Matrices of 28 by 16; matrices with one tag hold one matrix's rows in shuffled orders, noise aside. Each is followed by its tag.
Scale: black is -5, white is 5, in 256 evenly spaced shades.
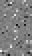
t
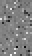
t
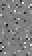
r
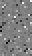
r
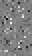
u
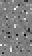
t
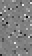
r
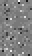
u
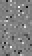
u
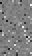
r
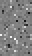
t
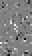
t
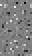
t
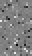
t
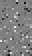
t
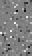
t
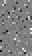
r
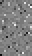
r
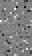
t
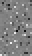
t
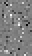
u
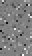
r
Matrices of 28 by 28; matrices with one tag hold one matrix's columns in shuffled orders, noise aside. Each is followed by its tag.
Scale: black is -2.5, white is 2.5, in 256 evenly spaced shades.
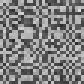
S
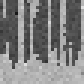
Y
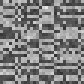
S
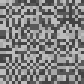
S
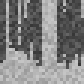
Y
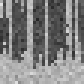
Y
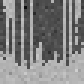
Y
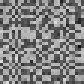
S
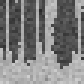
Y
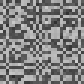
S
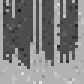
Y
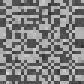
S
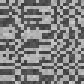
S
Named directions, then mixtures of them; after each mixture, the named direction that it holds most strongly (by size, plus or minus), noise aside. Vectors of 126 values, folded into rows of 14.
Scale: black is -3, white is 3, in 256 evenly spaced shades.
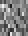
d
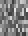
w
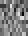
w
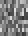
w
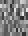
w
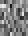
d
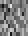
d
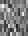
d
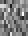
d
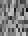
w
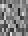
d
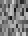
w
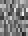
w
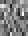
d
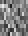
d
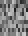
w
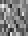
d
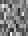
d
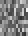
w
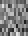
d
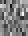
w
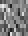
d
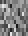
d
